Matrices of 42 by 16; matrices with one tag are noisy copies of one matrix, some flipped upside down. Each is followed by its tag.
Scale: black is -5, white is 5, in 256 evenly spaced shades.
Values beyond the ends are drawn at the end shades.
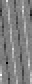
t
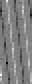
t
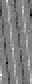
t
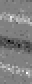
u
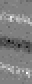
u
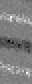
u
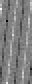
t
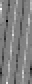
t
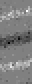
u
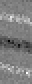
u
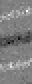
u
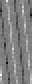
t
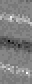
u
